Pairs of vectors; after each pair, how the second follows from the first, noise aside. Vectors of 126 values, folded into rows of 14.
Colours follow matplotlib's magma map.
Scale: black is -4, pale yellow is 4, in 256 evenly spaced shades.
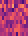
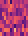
reversed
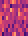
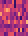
shuffled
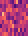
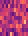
reversed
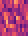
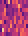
shuffled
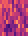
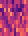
reversed
